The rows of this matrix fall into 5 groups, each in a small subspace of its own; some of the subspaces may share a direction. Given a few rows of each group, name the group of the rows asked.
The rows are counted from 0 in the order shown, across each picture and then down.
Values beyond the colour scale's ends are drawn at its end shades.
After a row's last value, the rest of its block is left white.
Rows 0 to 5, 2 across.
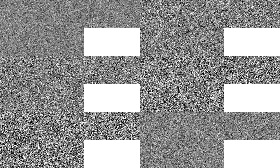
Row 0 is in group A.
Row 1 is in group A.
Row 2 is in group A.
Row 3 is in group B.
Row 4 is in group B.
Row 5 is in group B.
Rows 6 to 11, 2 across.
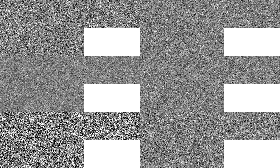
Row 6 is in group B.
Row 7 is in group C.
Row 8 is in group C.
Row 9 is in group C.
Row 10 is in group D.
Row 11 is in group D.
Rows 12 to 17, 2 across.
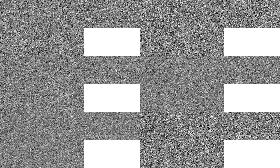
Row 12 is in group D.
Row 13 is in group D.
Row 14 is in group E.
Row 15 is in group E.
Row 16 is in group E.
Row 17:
E
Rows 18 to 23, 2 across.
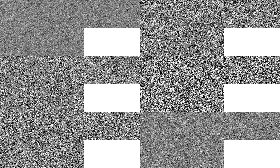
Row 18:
E
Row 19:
B
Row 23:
C
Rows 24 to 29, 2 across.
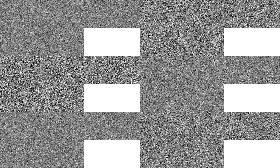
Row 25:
B
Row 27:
C
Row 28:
E
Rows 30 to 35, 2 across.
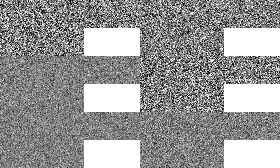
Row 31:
A
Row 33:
E
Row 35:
C
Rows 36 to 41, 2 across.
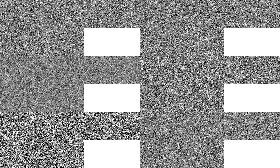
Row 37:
E
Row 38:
D
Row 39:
D
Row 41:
B
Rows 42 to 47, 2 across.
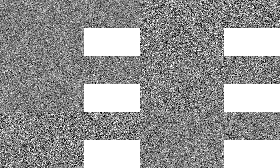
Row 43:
D
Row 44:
A
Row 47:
B
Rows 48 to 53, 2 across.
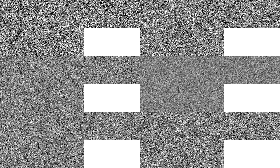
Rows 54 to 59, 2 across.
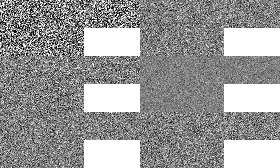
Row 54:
B
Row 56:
E
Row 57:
B
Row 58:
D
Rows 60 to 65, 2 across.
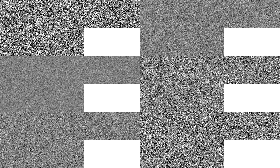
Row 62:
C
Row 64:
E
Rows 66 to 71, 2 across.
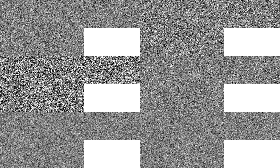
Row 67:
C
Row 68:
D
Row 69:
A
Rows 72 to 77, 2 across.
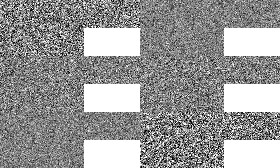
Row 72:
A
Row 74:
E
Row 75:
E
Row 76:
D
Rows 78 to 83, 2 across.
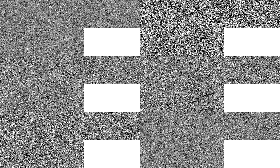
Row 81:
E
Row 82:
D
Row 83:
A
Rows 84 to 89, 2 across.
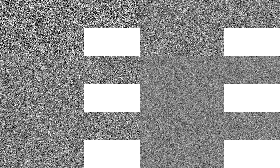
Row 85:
C
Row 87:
D
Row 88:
E
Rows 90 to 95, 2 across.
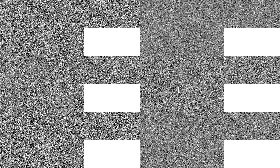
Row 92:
E
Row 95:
E
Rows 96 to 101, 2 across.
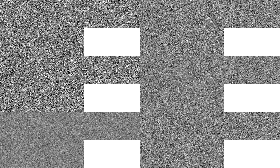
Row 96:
B
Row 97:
B
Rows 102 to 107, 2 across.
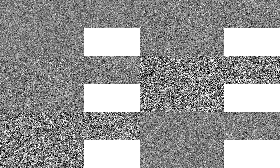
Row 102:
C
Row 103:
E
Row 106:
D
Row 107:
B
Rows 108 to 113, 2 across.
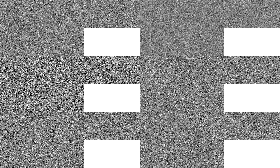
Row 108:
C
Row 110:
E
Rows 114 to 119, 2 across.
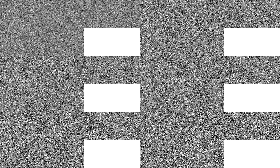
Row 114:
C
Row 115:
D
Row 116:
C
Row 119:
E
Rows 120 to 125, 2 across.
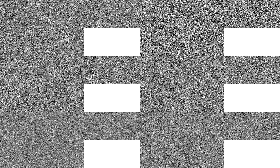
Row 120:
E
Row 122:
B
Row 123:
C
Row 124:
D
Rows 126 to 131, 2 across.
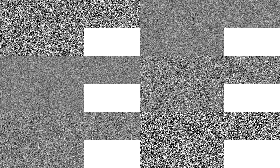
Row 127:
D
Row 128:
D
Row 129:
C
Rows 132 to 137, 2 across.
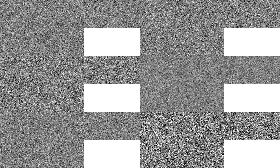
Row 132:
B
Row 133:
E
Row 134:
B
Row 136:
D
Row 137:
C
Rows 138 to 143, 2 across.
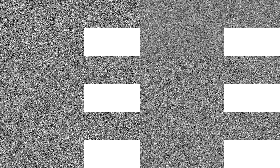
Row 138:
D
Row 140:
C
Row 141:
D
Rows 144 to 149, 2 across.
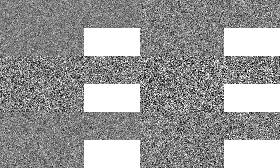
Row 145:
D
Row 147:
C
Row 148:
B
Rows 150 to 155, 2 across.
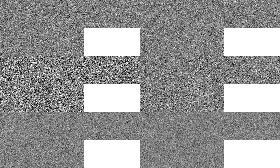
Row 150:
E
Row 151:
B
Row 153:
E
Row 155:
D
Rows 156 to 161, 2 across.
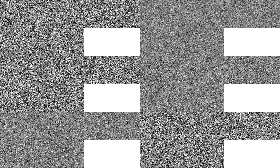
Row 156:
D
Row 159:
A
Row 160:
E
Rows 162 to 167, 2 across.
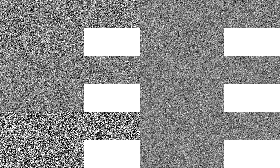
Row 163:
B
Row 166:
E
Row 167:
B
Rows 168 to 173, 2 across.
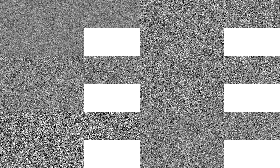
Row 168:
D
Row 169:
C
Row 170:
B
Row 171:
A
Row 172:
A
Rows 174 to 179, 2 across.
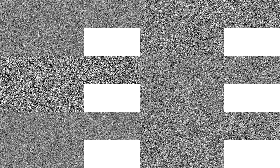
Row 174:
B
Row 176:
D
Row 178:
E
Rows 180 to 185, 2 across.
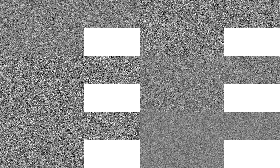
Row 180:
D
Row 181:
C
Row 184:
B
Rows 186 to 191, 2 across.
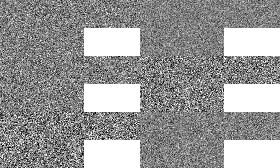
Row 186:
E
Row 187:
B
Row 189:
B
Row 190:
B
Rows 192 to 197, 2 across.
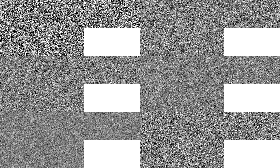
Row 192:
A
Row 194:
E
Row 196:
D
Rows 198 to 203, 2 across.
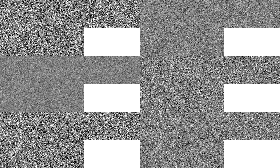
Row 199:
C
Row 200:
D
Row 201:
A
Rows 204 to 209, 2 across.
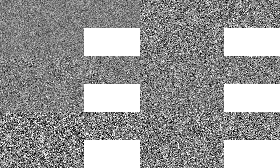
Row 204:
A
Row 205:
C
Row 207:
D
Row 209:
A
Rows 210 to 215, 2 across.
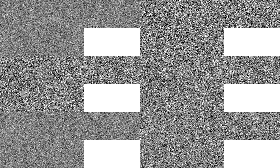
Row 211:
E
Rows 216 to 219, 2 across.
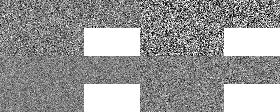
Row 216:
A
